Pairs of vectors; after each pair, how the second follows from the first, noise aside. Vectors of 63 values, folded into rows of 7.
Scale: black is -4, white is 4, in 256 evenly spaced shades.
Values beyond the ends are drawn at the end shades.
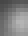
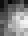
scaled up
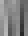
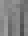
shrunk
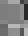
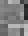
copied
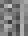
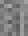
shrunk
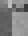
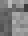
copied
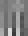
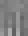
shrunk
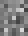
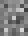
copied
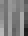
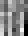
scaled up
